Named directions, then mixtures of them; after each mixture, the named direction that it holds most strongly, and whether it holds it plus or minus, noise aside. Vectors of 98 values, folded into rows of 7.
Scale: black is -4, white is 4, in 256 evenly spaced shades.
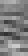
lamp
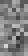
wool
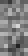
wool, plus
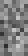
wool, minus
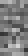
lamp, plus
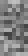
lamp, plus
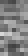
lamp, minus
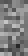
wool, plus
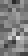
wool, minus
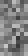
wool, plus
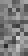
wool, minus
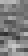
lamp, plus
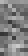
lamp, plus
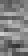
lamp, minus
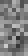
wool, plus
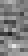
lamp, plus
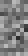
wool, plus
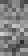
wool, plus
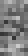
lamp, plus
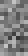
wool, plus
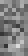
wool, minus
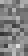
wool, minus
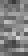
lamp, minus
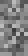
wool, plus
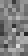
wool, minus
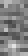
lamp, plus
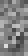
wool, plus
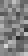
wool, plus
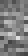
lamp, minus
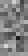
wool, plus
